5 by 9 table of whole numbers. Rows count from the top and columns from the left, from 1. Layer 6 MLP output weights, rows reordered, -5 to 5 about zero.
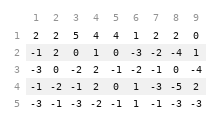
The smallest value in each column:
-3 -2 -3 -2 -1 -3 -3 -5 -4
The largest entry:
5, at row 1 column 3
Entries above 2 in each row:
3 0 0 0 0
